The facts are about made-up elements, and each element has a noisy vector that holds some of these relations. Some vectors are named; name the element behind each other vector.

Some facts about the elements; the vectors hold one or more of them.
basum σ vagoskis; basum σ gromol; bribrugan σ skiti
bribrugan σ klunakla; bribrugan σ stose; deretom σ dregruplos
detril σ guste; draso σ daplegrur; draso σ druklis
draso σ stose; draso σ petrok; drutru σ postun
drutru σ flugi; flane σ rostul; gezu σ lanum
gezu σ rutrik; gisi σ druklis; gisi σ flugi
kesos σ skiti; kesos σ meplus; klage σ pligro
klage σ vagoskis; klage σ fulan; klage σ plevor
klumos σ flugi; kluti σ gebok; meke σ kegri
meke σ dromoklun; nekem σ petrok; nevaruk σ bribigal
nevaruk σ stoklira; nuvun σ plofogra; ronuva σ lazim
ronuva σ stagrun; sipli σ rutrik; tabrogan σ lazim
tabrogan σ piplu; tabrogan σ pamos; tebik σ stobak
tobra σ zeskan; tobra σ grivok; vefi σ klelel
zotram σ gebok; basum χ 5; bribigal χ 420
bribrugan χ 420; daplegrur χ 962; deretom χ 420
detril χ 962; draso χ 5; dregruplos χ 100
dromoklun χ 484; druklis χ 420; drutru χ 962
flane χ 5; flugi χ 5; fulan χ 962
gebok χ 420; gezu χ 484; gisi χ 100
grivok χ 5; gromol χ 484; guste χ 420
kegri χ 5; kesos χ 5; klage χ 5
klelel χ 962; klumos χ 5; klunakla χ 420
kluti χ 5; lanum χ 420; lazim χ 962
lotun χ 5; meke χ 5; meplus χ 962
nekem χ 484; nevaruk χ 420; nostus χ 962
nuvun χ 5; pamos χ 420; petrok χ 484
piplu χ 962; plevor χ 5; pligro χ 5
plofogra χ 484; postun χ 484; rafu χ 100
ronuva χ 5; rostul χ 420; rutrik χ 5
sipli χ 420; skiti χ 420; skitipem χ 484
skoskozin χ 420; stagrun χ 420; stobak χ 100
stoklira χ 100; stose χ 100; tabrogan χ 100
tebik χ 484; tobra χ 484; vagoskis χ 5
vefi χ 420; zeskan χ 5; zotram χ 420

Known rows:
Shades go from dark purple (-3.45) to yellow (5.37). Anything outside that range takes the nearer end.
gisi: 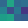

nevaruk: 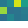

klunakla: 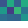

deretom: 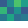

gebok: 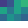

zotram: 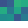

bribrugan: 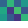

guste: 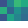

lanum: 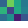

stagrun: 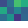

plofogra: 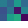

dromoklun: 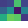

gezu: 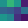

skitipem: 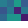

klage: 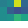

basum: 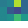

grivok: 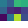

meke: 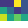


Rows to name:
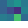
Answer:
flugi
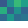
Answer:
skoskozin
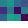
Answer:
postun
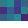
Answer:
petrok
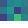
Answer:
fulan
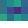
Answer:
klumos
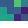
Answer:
tabrogan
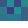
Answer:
stose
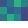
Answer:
rafu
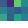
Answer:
kluti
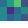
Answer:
rutrik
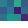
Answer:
tebik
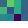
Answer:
sipli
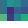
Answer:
draso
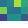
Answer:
bribigal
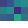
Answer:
klelel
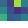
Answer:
ronuva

